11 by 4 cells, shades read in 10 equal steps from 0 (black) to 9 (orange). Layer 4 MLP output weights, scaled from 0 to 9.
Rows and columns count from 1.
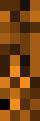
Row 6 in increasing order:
1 2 6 7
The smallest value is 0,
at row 10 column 1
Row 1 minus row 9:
-2 -4 -3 3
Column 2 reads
3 2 4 5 2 7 9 3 7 9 4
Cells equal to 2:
7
